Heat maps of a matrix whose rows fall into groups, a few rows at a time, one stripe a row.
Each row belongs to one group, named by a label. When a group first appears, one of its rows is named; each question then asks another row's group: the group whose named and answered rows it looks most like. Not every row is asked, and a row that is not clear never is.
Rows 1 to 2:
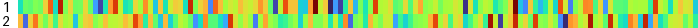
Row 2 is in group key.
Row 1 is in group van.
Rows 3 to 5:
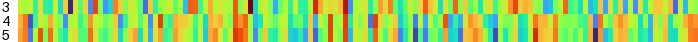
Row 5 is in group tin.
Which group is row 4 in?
tin
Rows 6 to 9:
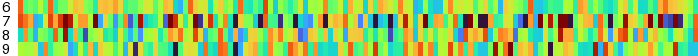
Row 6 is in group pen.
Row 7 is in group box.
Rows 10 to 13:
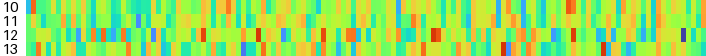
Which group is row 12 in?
van
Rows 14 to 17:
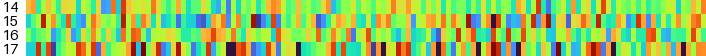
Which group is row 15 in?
key
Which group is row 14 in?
pen
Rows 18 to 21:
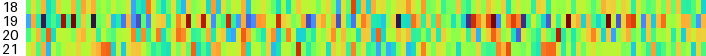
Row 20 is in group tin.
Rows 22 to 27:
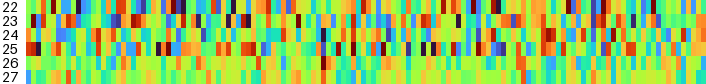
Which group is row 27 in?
van
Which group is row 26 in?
van
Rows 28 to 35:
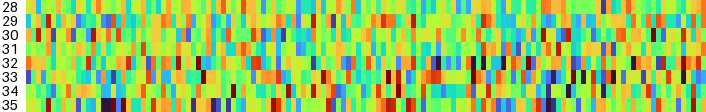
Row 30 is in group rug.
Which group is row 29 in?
pen
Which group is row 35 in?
pen
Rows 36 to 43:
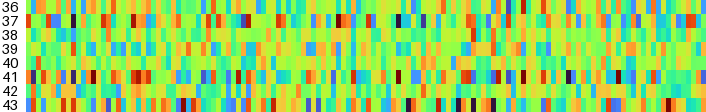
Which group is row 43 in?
box
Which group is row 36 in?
key
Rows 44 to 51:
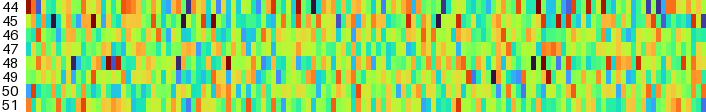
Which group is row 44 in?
pen
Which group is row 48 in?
rug
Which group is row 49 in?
key
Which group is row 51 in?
pen
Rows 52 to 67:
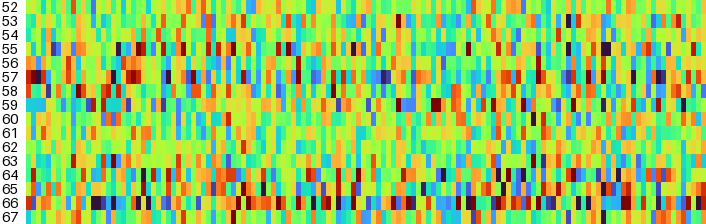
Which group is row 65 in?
tin
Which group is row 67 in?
box
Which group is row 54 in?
tin
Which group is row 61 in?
key
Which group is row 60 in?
rug
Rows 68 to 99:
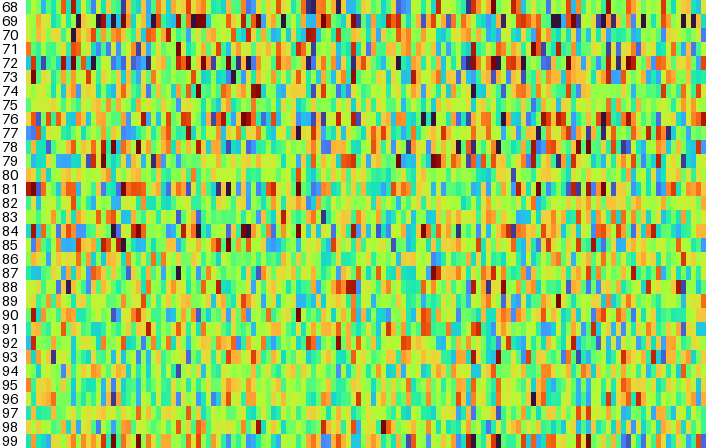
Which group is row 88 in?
van
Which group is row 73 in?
box
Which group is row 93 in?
rug
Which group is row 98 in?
van
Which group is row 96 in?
rug
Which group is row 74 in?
van
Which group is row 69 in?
van
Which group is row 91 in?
van
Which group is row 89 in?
tin
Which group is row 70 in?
key
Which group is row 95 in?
rug
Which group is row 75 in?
rug
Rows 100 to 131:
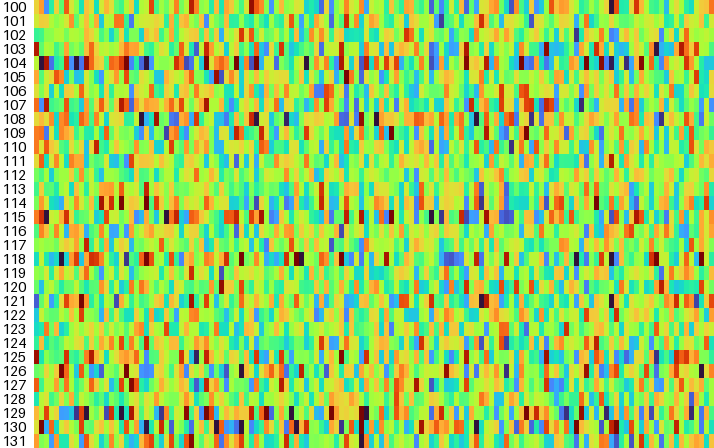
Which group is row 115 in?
tin
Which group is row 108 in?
box
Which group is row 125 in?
pen
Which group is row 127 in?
pen
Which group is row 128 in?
van
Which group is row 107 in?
key
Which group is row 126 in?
box
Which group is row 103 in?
pen
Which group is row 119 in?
box
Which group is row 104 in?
pen
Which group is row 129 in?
van
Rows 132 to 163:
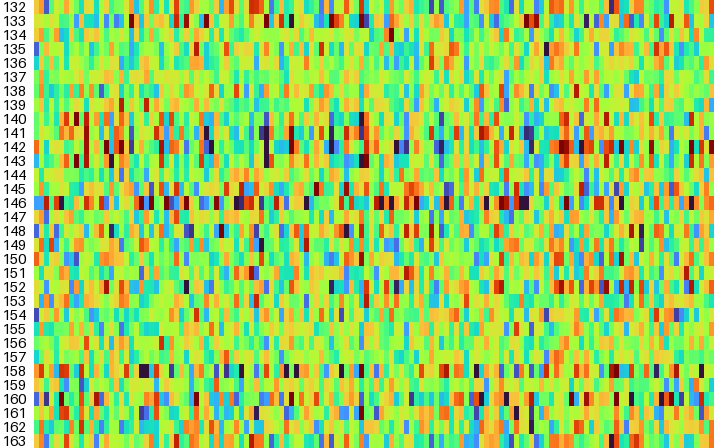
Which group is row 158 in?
box
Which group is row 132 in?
tin
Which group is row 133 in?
van
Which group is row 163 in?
tin
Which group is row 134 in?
box
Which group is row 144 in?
rug
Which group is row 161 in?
box
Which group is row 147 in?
tin
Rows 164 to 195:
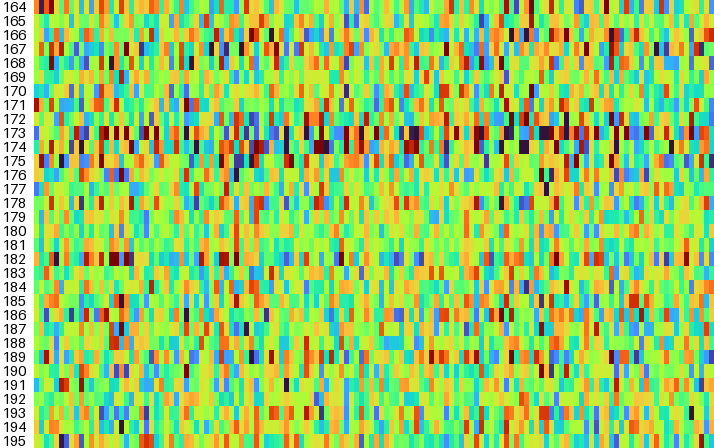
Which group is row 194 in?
rug
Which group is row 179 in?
pen
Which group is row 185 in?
rug
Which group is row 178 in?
key
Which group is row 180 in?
rug
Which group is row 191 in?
box
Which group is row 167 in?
box
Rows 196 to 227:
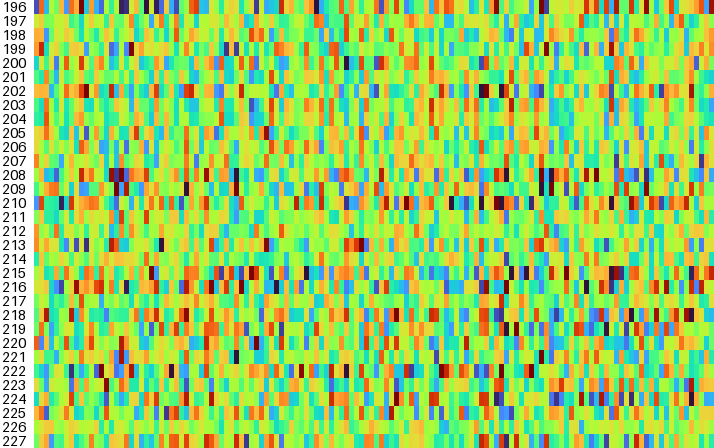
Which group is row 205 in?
van
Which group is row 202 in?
box
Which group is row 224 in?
van
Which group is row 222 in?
van
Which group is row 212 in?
pen
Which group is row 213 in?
van
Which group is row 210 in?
box
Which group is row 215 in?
tin
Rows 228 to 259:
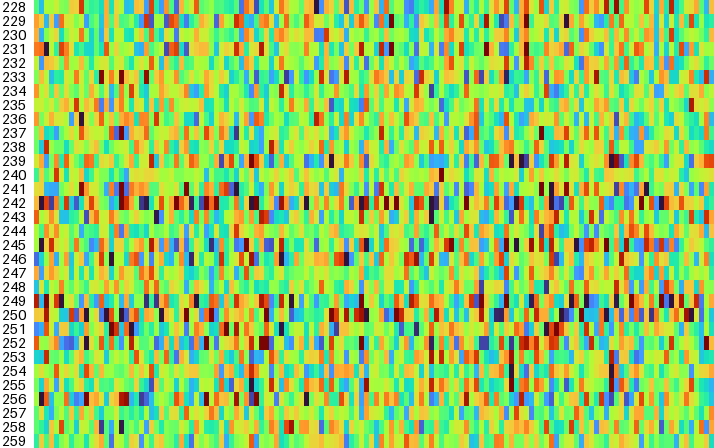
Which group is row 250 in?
van
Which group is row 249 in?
rug
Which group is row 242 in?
pen
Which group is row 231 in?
tin
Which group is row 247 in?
key
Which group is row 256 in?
pen
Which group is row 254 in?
tin
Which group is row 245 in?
key
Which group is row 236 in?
key
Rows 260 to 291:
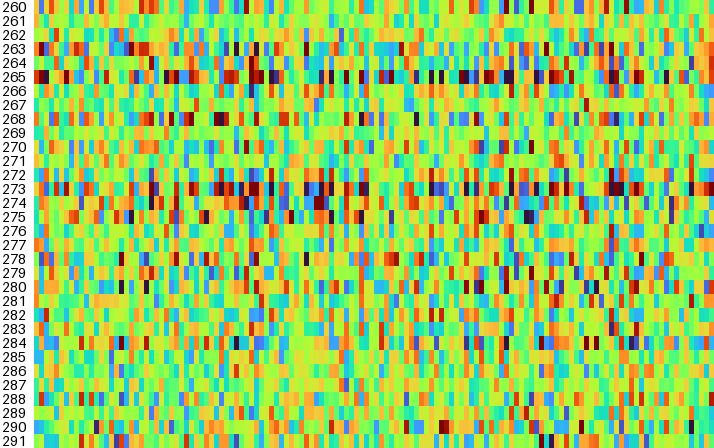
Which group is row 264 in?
tin
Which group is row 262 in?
pen
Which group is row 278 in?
pen
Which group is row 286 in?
rug
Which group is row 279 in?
key
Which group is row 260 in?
key
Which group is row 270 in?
key
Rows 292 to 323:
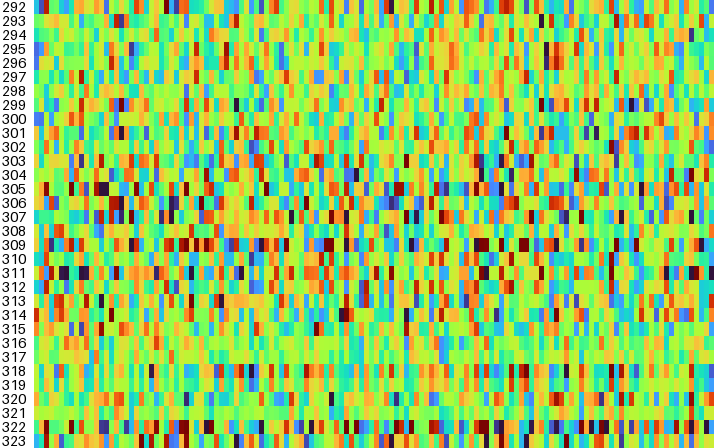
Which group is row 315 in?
key
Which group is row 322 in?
van
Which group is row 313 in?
box
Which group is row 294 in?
van
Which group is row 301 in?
rug
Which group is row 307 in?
van
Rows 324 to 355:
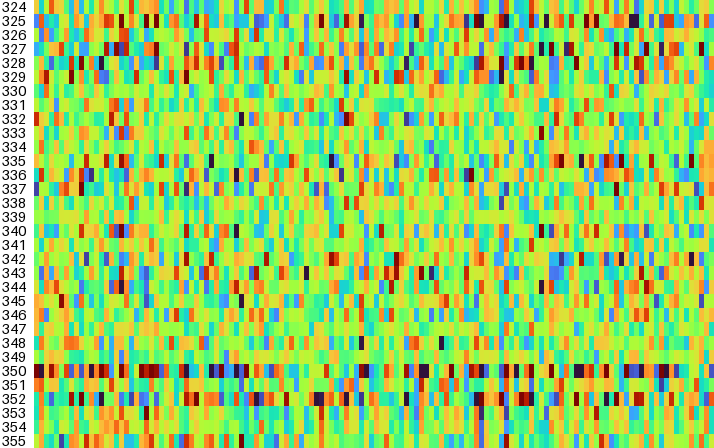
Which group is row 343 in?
pen
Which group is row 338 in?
key
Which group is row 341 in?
key
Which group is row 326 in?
pen
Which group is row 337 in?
box
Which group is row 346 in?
tin
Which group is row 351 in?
box
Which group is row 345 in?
box
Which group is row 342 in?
van
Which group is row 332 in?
box
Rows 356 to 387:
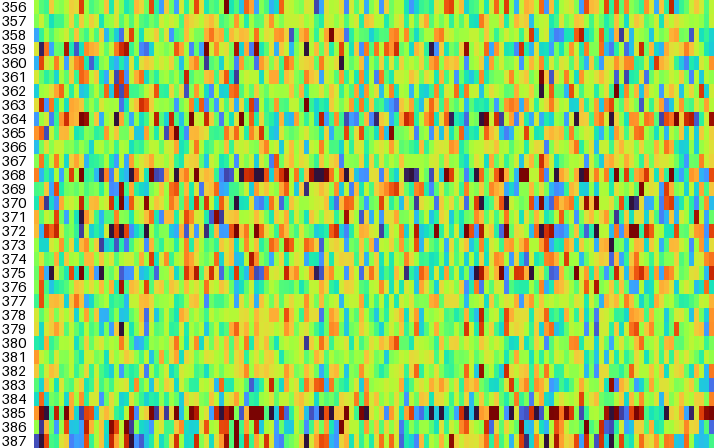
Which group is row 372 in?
rug
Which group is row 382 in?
rug
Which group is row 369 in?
pen
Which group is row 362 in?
rug
